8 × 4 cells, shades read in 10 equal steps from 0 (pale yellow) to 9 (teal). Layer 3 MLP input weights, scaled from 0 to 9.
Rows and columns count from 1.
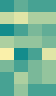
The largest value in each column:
9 9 7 7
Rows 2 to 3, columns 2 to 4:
1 3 3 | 7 5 6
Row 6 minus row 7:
-2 4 0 0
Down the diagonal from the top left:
8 1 5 5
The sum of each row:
28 9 27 16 17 21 19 25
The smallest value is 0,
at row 5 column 1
